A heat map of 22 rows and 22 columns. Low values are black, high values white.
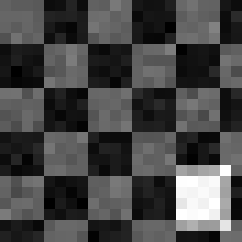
Mirror symmetry: none. Roughest part: bottom right. Average level on the scale: 30%. Odd patch: higher, in the bottom right.
